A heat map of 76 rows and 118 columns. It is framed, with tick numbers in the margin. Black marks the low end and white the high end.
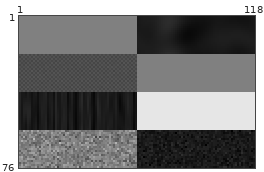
It is made of 4 by 2 panels. Panel 1,1: middling, flat. Panel 1,2: very low, smooth, faint in contrast. Panel 2,1: low, checkered, faint in contrast. Panel 2,2: middling, flat. Panel 3,1: very low, streaked downward, faint in contrast. Panel 3,2: very high, flat. Panel 4,1: middling, fine-grained. Panel 4,2: very low, fine-grained, faint in contrast.
